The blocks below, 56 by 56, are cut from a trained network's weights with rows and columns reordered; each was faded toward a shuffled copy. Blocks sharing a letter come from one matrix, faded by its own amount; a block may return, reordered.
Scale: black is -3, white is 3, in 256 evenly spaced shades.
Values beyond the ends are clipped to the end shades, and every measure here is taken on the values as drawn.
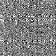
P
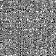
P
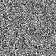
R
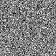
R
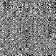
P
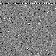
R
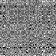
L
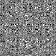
P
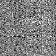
P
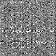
P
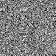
R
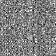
P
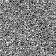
R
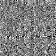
P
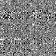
P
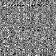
P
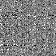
P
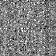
P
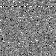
R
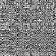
L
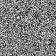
R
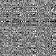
L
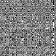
L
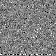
R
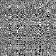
L
